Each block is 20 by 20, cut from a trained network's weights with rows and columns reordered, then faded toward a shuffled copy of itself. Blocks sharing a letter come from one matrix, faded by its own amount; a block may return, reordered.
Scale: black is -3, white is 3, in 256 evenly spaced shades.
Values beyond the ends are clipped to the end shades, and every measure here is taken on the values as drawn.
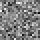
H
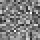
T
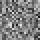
T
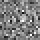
H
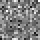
H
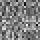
T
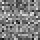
T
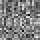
T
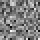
T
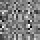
T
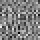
T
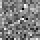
H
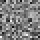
T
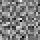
T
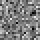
H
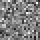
H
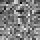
T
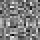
T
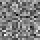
T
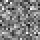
H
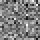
T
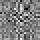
T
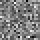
H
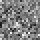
H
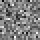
H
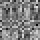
T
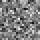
H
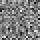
T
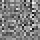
T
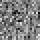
H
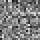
T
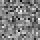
H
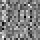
T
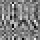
T
